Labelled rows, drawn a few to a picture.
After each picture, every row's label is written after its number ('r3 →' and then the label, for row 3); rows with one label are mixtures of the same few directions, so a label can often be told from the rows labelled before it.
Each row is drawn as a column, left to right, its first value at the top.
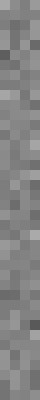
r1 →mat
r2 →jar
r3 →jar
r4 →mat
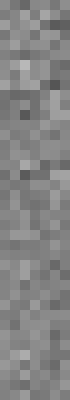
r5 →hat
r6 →jar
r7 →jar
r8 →hat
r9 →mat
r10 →hat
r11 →jar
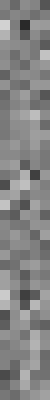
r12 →jar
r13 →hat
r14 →jar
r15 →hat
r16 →mat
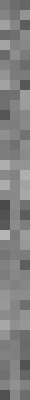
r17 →hat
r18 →mat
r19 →hat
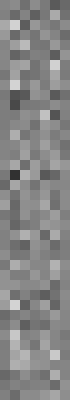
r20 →jar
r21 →hat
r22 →jar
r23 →mat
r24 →hat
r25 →jar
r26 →mat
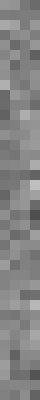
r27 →hat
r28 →jar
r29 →hat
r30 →hat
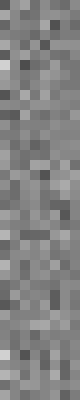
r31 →jar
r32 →hat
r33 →jar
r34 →mat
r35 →jar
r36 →jar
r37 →hat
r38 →jar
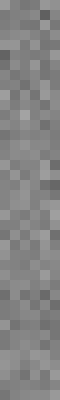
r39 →mat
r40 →jar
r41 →hat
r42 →jar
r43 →mat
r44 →hat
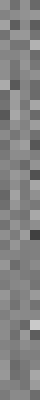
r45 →hat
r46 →hat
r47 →mat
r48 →mat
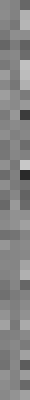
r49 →jar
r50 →hat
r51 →jar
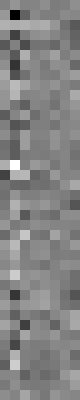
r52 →jar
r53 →mat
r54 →mat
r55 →jar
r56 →jar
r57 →mat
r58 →jar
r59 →jar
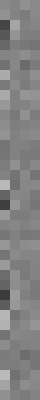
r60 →jar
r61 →jar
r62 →jar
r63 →jar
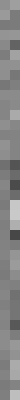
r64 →mat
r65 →hat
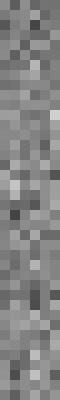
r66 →jar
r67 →hat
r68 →jar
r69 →jar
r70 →mat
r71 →hat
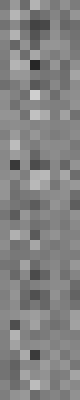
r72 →hat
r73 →mat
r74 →jar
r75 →jar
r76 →jar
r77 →jar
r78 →jar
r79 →jar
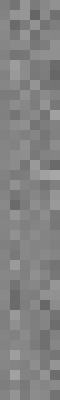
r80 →jar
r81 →jar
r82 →mat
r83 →mat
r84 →hat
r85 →jar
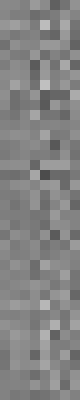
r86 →jar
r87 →hat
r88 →hat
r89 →jar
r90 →hat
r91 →mat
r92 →jar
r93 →jar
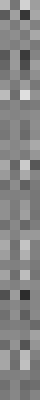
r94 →mat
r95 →mat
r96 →mat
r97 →mat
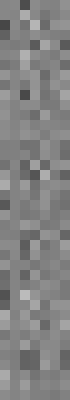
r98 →jar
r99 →jar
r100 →mat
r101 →jar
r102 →jar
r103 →hat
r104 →jar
